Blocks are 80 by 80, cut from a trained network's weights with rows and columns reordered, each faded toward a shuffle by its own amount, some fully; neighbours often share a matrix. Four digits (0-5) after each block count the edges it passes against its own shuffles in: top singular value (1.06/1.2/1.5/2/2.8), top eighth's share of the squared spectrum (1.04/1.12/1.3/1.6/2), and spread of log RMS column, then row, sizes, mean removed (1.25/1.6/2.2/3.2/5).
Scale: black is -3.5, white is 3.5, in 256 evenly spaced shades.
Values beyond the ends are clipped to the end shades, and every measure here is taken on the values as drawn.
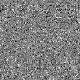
3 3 0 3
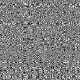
3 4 1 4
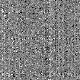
3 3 2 2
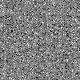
1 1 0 0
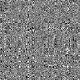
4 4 3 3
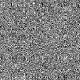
4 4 2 2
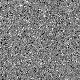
0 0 0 0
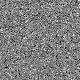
0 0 0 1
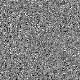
2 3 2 1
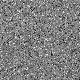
0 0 0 0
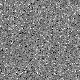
0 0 0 0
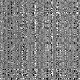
4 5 3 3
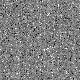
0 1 0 0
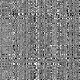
4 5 3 3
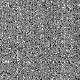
2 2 1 1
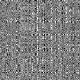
4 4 3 3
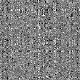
3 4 2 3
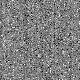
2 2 0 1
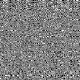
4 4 0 3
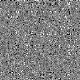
3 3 2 2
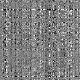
4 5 3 3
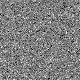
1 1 0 0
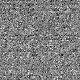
2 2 2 0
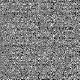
3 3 3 1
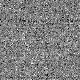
2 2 1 0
